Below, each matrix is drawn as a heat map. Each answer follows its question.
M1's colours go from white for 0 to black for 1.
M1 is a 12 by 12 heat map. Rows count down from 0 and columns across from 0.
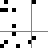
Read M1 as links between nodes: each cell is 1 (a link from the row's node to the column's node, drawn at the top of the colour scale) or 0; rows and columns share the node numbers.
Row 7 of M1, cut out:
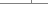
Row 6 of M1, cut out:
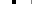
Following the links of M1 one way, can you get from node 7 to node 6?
no
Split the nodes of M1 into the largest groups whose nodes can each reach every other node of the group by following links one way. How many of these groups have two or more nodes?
0
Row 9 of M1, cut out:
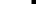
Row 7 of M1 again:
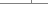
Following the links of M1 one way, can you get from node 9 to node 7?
no
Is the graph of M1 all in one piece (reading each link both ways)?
no
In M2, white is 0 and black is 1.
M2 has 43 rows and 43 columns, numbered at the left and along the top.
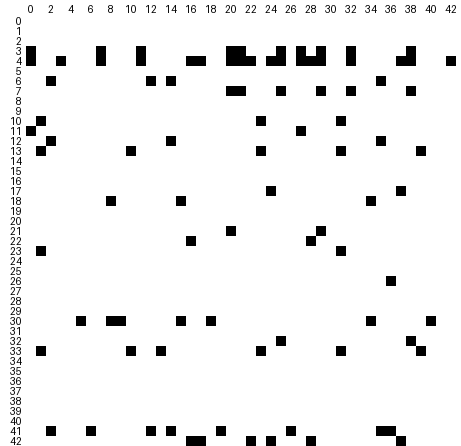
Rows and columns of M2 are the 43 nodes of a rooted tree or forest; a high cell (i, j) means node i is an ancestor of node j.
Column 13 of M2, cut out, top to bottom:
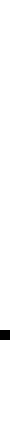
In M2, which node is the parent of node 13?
33
